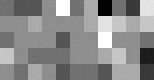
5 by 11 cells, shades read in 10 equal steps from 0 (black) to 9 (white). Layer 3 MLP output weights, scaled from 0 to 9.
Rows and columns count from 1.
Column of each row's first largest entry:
5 8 8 1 3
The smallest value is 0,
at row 1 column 8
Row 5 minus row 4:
-2 -1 2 1 -1 -1 -1 -3 -1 1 1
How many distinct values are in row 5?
5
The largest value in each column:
7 5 6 5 9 5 6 9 7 6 8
